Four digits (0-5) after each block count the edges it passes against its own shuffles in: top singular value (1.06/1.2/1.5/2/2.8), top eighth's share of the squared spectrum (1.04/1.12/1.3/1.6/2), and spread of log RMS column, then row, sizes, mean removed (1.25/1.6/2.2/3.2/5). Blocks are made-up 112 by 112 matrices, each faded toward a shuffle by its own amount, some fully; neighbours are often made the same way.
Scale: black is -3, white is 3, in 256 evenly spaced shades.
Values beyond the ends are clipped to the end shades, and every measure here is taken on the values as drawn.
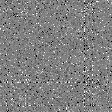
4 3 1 1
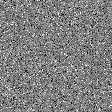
0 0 0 0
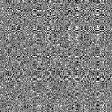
5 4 3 3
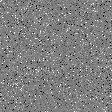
0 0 0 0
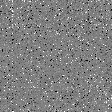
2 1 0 1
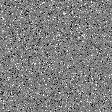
0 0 0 0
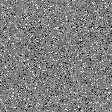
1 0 0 1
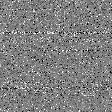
1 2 0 2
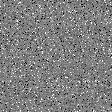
0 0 0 0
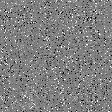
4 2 1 1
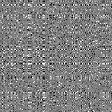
5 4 3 3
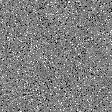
2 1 0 0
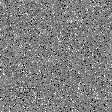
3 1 0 0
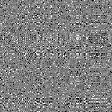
5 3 2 3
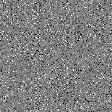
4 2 1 1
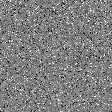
2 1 0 0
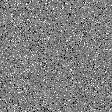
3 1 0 0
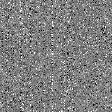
1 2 3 0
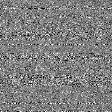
1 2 0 4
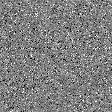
0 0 0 1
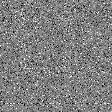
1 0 0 1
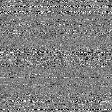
2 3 0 4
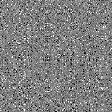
4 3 2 2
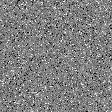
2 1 0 0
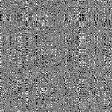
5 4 3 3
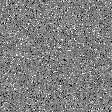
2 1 0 0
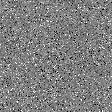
2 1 0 0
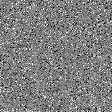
3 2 1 1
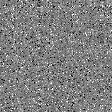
3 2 1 1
